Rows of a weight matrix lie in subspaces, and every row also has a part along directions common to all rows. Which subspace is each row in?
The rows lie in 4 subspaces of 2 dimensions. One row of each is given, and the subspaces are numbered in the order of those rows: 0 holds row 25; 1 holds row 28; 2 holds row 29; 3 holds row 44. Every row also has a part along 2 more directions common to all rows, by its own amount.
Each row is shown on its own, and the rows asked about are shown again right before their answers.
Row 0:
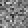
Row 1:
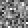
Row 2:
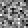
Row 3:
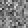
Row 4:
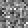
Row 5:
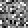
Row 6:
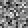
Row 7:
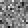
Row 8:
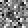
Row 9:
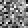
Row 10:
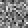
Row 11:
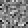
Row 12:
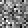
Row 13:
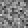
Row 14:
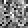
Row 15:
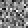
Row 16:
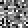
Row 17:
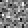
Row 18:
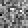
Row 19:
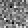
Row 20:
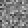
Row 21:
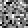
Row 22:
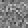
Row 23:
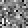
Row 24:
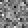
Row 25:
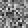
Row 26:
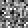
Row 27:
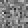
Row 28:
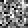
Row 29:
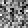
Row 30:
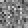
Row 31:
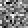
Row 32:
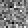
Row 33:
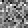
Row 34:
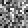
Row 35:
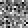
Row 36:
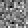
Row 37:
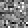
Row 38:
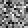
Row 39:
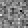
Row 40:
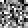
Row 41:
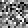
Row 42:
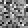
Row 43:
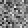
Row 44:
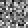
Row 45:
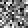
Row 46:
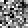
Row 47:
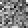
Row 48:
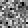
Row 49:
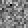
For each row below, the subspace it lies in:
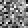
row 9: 0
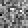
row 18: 2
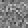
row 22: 0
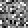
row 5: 2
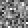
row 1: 1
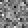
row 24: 0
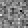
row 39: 2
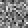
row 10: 0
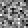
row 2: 2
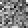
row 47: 0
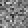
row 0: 2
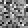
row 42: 0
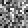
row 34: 2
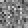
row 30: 1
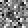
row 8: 0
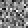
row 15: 3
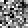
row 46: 1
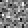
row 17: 0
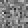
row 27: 1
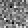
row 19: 3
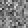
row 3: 0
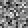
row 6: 1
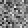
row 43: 3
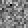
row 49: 0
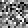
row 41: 0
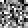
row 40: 1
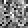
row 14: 1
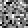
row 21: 2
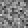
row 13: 2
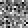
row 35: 3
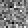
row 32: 3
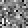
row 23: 3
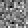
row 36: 3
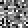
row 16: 3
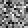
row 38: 3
